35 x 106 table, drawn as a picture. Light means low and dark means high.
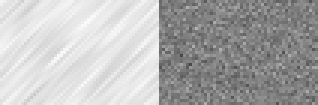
It is made of 1 by 2 panels. Panel 1,1: very low, slanting up to the right, faint in contrast. Panel 1,2: middling, fine-grained.
